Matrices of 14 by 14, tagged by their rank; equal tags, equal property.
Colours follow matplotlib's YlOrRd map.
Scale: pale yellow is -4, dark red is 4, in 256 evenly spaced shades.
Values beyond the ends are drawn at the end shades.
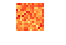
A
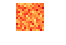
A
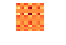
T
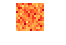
A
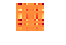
T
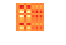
T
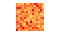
A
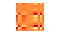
T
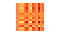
T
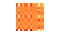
T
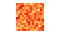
A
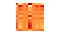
T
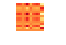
T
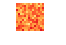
A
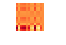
T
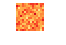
A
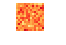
A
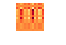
T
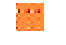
T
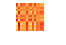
T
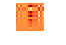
T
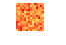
A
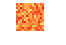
A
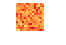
A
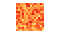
A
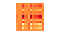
T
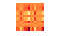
T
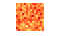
A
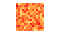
A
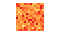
A
